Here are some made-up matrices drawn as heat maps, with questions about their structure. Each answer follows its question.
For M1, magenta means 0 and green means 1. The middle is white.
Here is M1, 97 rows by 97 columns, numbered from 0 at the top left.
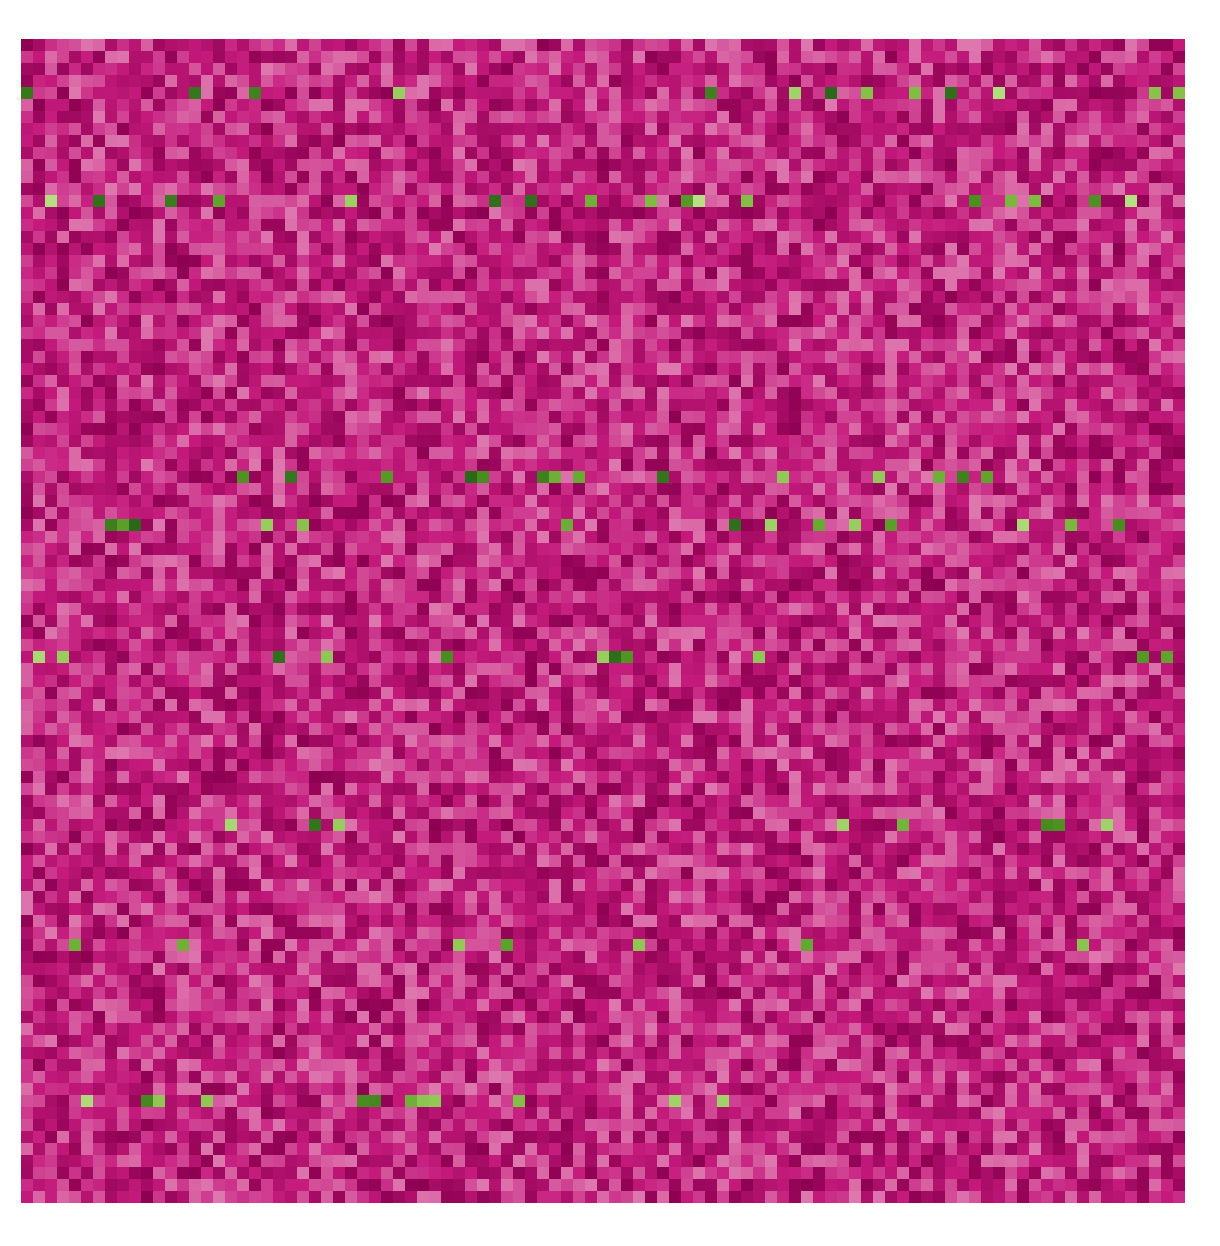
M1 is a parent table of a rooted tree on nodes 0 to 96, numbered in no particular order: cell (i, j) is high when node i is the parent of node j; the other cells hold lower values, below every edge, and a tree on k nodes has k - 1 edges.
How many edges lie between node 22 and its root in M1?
2
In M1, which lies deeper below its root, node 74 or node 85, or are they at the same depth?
the same depth
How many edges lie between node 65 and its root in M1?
1
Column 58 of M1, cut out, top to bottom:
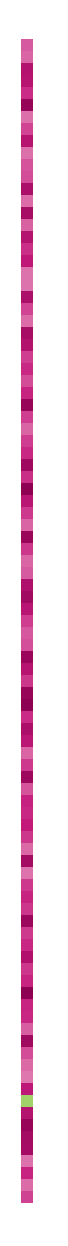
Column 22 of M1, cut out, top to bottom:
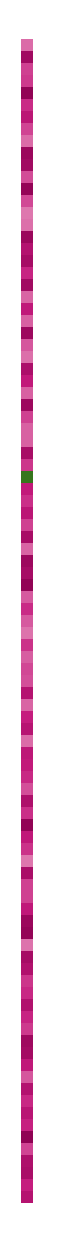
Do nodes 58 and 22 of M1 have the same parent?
no
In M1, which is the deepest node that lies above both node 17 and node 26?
65
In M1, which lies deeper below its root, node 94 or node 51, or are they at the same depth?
node 94
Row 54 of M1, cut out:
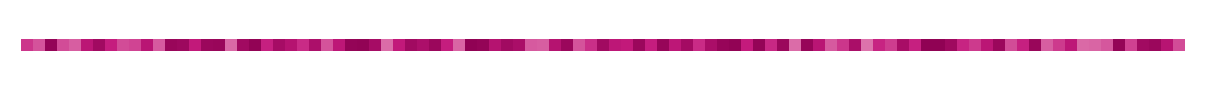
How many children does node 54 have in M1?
0
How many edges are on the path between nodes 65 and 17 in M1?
1
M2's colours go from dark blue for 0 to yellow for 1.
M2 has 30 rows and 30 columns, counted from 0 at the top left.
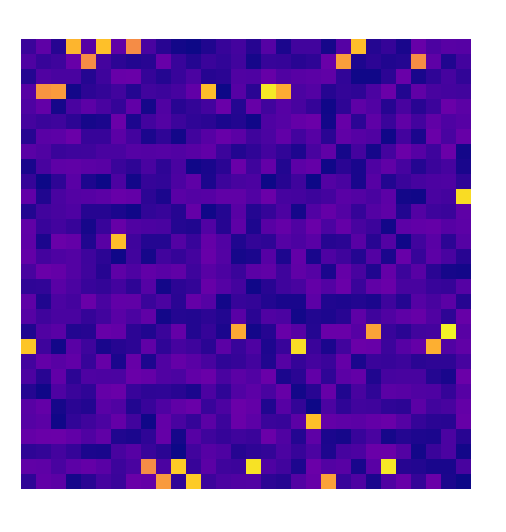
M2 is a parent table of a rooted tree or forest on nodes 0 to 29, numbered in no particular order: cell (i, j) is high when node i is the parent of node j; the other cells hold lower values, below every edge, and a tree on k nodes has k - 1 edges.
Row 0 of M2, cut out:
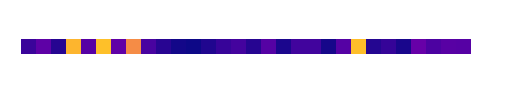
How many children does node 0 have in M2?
4
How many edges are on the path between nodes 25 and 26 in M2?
9
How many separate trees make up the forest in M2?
2
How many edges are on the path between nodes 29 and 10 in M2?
1
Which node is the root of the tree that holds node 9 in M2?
25
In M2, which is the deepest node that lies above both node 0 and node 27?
20
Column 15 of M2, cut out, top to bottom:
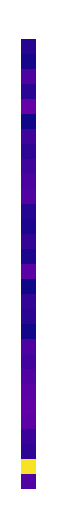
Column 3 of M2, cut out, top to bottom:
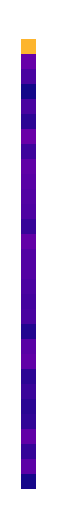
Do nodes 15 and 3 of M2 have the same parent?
no
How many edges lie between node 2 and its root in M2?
8
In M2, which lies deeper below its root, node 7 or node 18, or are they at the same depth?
node 7
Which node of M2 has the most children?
3
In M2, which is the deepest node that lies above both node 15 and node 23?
19
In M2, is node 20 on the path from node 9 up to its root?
no
